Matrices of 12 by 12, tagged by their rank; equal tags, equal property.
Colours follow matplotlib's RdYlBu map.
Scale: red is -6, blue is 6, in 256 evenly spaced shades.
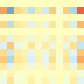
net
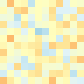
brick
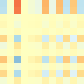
net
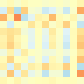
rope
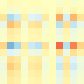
net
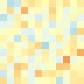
brick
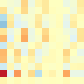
rope
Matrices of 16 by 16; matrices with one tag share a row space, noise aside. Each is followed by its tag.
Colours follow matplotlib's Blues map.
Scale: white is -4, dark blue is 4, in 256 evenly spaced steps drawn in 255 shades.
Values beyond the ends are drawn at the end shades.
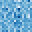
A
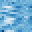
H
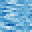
H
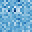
A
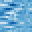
H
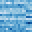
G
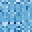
A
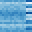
G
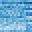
G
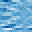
H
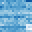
G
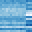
G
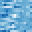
H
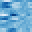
H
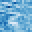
H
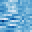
H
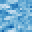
H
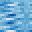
H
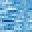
H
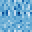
A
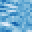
H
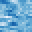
H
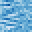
H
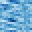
H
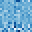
A
